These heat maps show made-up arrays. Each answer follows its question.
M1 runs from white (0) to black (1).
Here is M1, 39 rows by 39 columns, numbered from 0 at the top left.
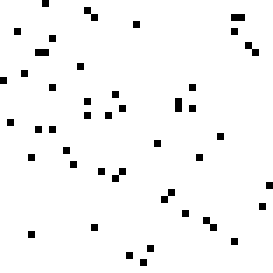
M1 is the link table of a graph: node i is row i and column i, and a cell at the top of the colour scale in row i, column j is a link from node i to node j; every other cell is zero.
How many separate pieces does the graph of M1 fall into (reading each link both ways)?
2
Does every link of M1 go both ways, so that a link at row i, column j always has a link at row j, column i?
no
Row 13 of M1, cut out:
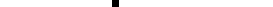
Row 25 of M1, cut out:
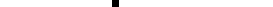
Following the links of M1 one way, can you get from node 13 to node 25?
yes
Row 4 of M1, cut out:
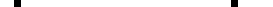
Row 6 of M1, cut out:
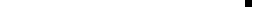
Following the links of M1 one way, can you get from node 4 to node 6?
yes
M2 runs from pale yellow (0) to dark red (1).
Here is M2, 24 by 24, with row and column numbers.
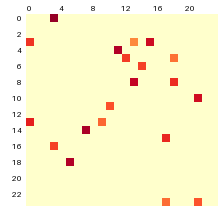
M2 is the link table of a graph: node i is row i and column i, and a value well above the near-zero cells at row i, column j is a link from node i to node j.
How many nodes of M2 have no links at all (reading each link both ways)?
5
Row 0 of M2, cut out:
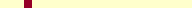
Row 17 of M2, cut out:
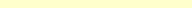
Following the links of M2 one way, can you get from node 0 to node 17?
yes
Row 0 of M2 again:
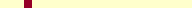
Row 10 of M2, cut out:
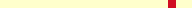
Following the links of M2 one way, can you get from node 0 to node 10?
no
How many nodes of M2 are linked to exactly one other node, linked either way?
6
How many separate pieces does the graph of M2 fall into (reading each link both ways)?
7
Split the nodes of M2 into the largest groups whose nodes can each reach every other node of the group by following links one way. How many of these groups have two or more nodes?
2
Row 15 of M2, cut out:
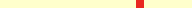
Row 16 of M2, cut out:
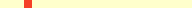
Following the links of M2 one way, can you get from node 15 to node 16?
no
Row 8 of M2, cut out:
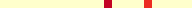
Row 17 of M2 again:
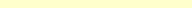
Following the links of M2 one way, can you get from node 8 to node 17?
yes
